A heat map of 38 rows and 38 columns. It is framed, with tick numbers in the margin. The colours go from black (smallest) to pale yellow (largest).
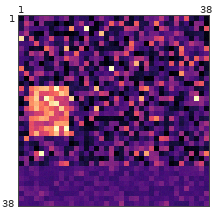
Ninth with the highest average: middle left. Average level on the scale: 30%. Mirror symmetry: none. Seam: horizontal, 80% of the way down, the bottom part calmer. Histogram: skewed, a long tail of high values. Odd patch: higher, in the middle left.
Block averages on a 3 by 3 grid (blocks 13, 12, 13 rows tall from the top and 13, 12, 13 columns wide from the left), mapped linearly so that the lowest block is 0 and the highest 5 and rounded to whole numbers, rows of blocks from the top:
000
500
000
